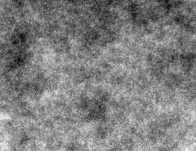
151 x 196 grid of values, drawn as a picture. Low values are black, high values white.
No row or column stands out. Values rise toward the bottom. The values follow a bell shape. The texture is blotchy.
